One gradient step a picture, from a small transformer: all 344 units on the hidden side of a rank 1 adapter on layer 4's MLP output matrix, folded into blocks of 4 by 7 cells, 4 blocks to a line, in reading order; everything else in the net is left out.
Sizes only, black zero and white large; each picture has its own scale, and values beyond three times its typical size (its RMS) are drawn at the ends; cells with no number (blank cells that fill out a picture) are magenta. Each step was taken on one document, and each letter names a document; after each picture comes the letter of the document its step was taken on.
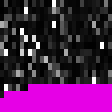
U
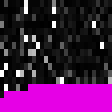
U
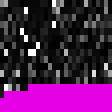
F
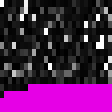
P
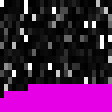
F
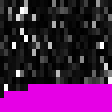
P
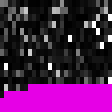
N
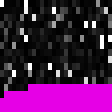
F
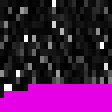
N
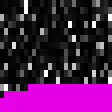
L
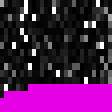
P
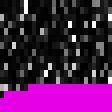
L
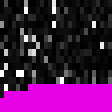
U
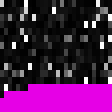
P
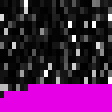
L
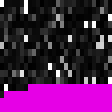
F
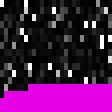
F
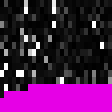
U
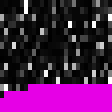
L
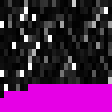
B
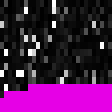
U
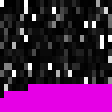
F
